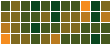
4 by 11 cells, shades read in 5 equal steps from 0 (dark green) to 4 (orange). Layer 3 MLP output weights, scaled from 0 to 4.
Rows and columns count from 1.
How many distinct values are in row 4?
5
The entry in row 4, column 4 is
1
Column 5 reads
1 2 1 2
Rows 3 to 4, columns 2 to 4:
2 1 0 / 2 2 1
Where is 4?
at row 1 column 9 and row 4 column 1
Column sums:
10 8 5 2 6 4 6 6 9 1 7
